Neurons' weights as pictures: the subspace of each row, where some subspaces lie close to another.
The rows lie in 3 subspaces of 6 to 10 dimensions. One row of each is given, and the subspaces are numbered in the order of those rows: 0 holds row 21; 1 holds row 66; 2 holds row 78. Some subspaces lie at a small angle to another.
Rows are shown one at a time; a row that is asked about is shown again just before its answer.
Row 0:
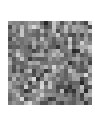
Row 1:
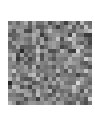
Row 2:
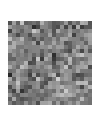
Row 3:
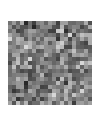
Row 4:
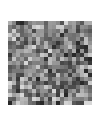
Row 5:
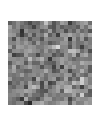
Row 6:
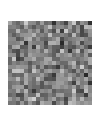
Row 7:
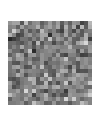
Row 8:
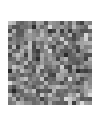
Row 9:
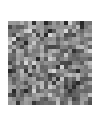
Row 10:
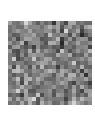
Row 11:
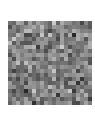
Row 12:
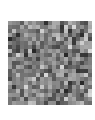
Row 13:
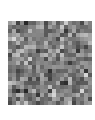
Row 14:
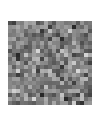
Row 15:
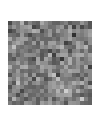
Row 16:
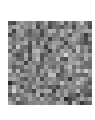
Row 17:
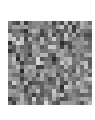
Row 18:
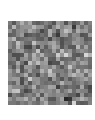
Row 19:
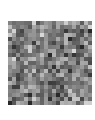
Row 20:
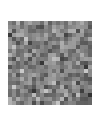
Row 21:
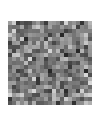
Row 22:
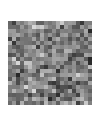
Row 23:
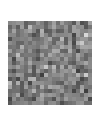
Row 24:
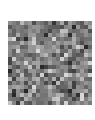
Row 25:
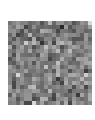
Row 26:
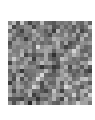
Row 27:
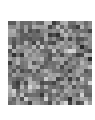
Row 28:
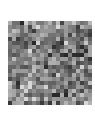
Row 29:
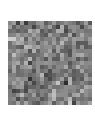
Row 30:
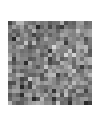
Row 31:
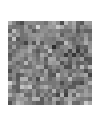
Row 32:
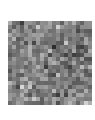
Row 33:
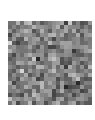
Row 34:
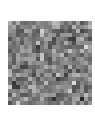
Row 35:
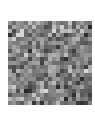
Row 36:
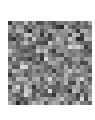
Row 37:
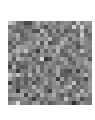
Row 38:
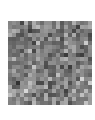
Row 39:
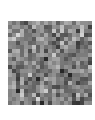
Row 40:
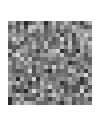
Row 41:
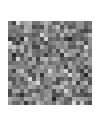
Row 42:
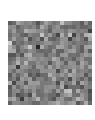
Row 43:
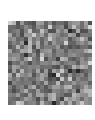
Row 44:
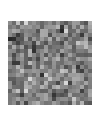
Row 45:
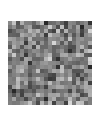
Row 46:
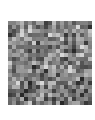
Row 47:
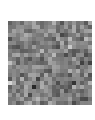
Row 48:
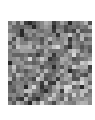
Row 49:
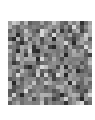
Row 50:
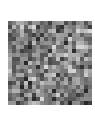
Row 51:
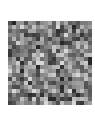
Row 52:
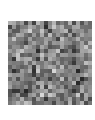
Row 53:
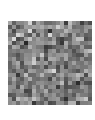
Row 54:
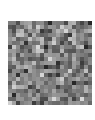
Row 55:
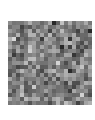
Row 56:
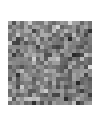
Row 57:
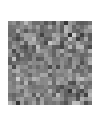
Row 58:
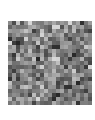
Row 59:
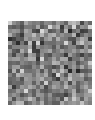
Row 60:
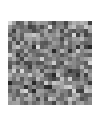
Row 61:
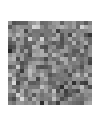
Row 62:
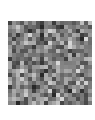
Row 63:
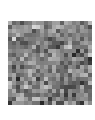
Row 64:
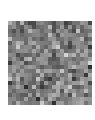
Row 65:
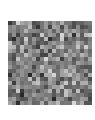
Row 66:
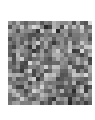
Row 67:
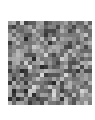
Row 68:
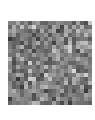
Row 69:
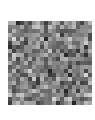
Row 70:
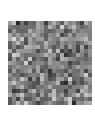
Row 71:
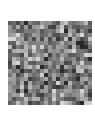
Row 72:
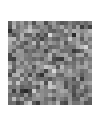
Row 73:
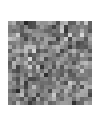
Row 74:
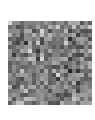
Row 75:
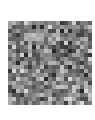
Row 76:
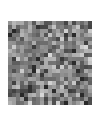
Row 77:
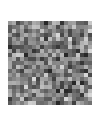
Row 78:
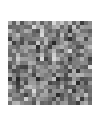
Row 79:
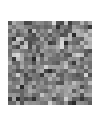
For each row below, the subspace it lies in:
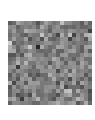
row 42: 2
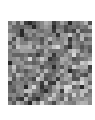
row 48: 1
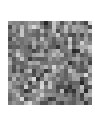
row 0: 1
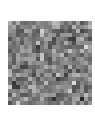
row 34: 2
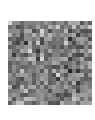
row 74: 1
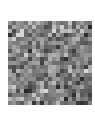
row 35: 1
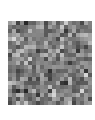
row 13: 0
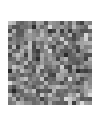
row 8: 0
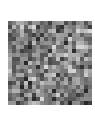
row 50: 0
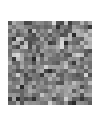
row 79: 2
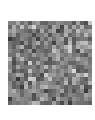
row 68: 0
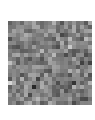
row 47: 2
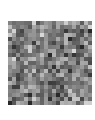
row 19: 2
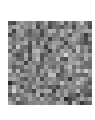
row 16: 0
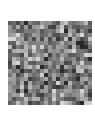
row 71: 0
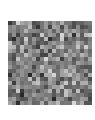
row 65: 1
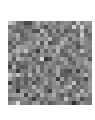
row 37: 1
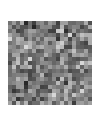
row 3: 0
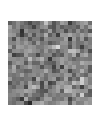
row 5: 1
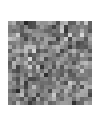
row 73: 1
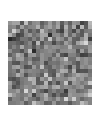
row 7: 0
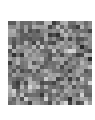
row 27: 0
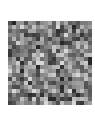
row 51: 2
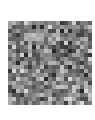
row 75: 0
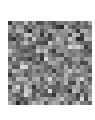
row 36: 2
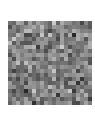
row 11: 2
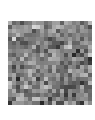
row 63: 0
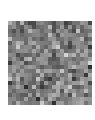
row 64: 1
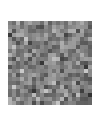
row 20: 1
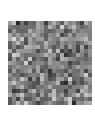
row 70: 0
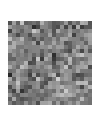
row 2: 2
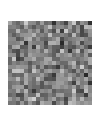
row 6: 1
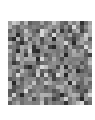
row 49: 2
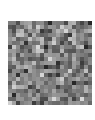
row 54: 2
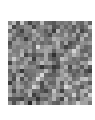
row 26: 2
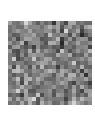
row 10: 1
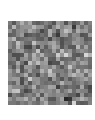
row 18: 1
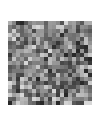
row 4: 0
